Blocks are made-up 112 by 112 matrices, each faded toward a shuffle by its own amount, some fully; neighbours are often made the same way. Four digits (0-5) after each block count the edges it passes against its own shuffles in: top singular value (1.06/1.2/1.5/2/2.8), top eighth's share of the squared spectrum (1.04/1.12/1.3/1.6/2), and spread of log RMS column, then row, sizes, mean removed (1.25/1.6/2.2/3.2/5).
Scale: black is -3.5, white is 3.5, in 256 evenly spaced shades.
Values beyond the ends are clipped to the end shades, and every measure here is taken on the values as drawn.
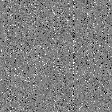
2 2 2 0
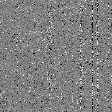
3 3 3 0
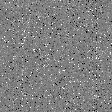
1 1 1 0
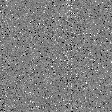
1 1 1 0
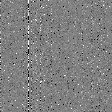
4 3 2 0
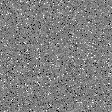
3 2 1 0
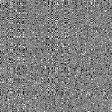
5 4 3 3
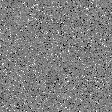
2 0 0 0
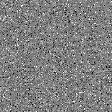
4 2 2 0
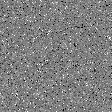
2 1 0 0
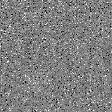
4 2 1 1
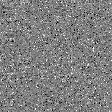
3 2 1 0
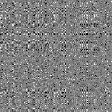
5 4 3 3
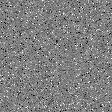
0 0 0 0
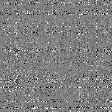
2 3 3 4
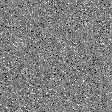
0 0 0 0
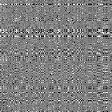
5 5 3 4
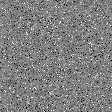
0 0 0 0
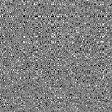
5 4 2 3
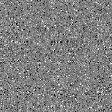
4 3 1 2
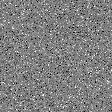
2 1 0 0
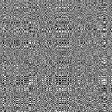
5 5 4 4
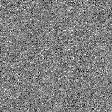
3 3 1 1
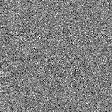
3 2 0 1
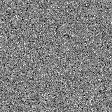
2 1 0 0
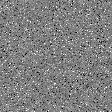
0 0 0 0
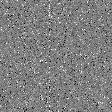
2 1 1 0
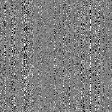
2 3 4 0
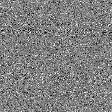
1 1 0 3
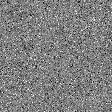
0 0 0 0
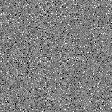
4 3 1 1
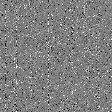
2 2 2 0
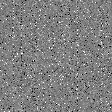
1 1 1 0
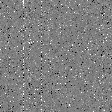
2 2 1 0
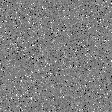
0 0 0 0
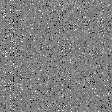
2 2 2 1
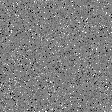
0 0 0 0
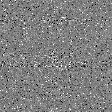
2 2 1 2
